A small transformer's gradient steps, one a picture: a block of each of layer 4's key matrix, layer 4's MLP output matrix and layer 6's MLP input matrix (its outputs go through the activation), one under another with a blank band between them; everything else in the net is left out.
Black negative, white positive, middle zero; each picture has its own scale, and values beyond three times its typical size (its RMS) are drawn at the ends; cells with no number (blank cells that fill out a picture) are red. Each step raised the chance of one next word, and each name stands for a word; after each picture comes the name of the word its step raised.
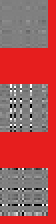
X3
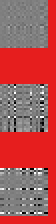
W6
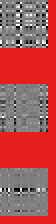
W6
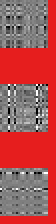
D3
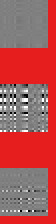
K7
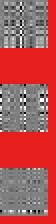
K7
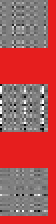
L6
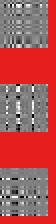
L6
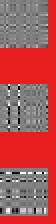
D3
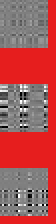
X3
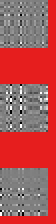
K7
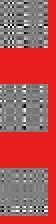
X3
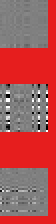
K7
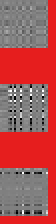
D3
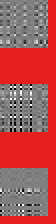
W6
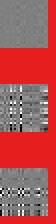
L6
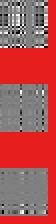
D3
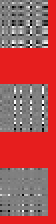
L6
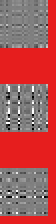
L6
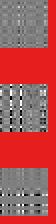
D3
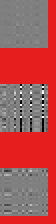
W6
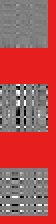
D3
